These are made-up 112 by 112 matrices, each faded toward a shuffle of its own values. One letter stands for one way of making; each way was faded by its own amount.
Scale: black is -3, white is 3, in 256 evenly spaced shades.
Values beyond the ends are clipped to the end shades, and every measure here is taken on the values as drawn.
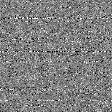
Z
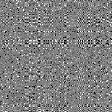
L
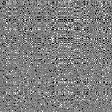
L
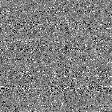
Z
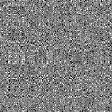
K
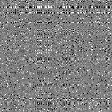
L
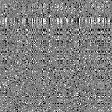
L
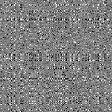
L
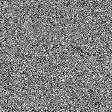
Z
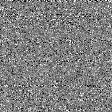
Z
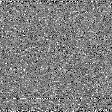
Z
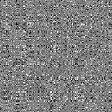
K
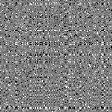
L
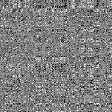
K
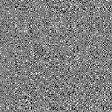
K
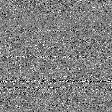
Z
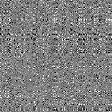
K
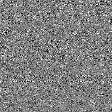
Z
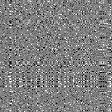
L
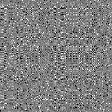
L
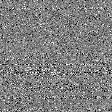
Z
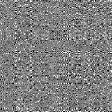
K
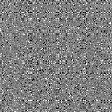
L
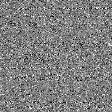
Z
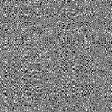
K
